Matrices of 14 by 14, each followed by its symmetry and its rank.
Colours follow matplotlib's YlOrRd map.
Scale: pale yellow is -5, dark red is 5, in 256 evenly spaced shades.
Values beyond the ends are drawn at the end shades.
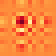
symmetric, rank one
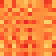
neither, rank two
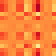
neither, rank one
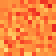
antisymmetric, full rank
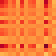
symmetric, rank one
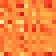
neither, rank three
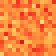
antisymmetric, full rank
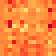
neither, rank three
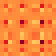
symmetric, rank one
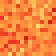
antisymmetric, full rank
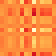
neither, rank one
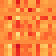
neither, rank two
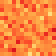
antisymmetric, full rank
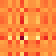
neither, rank one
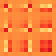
symmetric, rank one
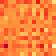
neither, rank three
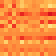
neither, rank two
